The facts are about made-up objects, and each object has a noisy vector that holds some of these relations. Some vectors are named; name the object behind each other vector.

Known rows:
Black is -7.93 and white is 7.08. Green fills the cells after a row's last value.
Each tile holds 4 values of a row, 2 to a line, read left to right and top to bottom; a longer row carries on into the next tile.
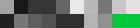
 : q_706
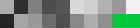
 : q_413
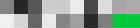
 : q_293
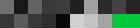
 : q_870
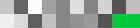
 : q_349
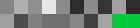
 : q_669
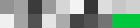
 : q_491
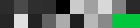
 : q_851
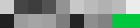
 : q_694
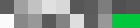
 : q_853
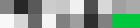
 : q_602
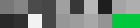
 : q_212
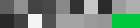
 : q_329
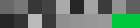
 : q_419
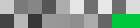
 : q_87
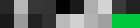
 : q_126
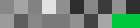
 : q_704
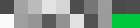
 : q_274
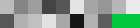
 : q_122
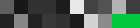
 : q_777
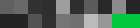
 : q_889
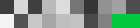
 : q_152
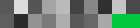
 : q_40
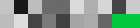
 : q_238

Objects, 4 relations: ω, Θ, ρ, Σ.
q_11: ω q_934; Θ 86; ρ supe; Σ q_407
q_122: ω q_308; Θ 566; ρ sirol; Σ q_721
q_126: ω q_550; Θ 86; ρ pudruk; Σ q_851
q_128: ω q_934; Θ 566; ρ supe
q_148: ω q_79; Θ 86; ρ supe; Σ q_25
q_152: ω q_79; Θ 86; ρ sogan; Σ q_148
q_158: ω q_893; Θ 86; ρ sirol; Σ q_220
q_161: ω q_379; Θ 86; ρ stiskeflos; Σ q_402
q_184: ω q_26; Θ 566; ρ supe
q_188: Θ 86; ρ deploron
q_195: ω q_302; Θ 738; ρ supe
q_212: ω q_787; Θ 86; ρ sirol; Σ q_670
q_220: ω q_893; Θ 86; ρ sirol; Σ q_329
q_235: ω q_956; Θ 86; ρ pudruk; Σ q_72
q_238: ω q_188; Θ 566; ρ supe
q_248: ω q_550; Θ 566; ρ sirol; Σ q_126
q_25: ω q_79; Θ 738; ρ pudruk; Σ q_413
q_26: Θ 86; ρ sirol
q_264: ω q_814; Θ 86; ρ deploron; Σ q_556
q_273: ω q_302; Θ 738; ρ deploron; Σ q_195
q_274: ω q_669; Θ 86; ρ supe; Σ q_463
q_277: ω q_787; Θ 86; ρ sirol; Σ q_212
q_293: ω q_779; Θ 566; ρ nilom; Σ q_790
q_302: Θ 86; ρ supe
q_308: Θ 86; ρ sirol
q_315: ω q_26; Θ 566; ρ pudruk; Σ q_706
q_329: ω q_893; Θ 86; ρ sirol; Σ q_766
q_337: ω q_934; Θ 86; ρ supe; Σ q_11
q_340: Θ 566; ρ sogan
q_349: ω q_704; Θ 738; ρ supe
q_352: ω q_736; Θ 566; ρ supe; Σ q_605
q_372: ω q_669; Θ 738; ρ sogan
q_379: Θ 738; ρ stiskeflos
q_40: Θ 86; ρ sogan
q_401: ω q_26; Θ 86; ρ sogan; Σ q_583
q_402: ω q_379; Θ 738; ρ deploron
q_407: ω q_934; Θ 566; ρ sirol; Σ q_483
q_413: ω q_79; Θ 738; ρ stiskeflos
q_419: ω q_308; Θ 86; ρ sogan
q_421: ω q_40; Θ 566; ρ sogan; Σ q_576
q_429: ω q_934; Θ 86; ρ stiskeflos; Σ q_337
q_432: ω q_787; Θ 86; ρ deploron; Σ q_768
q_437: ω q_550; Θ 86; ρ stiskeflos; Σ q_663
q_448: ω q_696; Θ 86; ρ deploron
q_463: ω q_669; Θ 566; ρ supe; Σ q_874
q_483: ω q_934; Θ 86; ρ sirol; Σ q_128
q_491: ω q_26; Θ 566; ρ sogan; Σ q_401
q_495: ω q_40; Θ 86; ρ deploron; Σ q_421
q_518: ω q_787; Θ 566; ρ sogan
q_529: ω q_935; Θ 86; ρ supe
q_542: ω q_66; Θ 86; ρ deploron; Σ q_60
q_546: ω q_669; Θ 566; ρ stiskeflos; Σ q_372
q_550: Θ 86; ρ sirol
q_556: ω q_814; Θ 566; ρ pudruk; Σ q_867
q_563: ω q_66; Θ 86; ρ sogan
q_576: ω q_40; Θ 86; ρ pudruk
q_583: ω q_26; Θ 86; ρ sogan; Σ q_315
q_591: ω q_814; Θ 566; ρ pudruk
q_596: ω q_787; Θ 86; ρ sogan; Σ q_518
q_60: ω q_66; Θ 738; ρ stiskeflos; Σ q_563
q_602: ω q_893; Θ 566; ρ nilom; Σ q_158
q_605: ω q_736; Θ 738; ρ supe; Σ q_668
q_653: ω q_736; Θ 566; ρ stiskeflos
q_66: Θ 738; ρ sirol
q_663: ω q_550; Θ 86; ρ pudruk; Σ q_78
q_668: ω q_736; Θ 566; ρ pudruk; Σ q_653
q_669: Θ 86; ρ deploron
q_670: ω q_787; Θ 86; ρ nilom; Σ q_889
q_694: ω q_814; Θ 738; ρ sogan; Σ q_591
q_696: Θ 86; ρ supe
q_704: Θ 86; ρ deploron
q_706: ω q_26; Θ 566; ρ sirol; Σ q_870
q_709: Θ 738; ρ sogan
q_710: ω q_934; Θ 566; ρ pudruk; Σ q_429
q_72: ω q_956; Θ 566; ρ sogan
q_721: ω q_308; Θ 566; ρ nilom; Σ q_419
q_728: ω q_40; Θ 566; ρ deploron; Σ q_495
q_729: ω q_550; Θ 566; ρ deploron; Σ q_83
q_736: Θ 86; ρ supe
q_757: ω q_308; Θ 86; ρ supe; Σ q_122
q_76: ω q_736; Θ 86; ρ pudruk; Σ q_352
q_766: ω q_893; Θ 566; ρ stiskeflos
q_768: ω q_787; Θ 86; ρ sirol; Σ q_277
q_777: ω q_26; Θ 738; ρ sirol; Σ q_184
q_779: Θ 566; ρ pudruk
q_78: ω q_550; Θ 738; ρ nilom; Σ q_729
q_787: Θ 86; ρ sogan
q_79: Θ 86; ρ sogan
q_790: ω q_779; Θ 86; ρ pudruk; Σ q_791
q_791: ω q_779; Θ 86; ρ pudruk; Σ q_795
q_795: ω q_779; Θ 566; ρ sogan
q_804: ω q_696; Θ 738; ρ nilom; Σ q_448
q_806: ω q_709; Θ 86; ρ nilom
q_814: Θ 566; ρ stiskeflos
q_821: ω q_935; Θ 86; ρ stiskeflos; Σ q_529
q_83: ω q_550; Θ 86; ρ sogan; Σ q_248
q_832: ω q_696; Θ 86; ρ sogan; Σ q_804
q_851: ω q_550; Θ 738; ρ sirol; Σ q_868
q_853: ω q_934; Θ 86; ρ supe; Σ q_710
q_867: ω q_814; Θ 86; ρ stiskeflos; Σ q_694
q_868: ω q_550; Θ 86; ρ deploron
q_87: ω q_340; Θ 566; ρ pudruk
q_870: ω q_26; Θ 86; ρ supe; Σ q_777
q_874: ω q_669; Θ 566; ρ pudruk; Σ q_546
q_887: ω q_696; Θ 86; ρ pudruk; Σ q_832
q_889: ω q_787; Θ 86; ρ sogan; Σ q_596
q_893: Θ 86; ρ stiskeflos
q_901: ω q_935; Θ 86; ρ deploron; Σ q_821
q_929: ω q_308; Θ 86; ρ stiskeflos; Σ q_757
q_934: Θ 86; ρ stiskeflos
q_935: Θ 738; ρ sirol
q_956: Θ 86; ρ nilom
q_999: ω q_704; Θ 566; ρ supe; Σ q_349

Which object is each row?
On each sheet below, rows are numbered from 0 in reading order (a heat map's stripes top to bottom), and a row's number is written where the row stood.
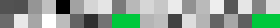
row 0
q_78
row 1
q_556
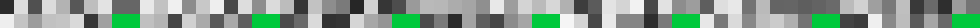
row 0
q_437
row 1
q_710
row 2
q_337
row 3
q_779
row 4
q_728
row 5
q_821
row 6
q_583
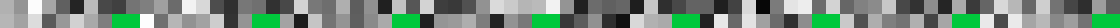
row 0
q_529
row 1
q_432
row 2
q_26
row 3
q_795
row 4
q_11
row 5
q_729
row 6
q_956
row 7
q_768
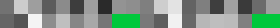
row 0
q_220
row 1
q_867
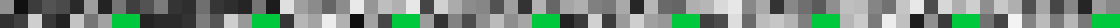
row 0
q_670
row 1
q_596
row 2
q_421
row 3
q_893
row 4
q_576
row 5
q_791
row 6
q_72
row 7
q_277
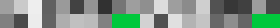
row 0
q_429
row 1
q_401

